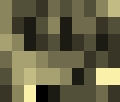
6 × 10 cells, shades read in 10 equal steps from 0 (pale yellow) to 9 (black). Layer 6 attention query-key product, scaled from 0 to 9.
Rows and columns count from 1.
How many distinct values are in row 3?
5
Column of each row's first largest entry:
4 3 3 8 7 4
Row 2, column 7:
5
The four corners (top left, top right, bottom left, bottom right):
4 2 7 7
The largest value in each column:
7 7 8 9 8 8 8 7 8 7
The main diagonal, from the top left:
4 7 8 4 3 6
